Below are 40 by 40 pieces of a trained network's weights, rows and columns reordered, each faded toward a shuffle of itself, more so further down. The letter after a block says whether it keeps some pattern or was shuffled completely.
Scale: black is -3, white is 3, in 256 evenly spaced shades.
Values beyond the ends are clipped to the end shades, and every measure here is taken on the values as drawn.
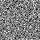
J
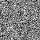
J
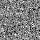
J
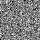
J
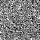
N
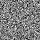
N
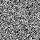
J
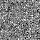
J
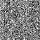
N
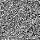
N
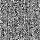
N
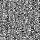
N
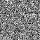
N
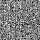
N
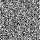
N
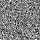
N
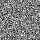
J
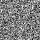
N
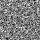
J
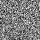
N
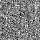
N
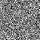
J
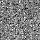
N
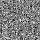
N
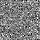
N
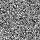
J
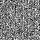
N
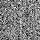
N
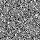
J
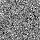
J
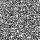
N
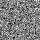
J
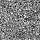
J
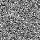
J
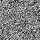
N
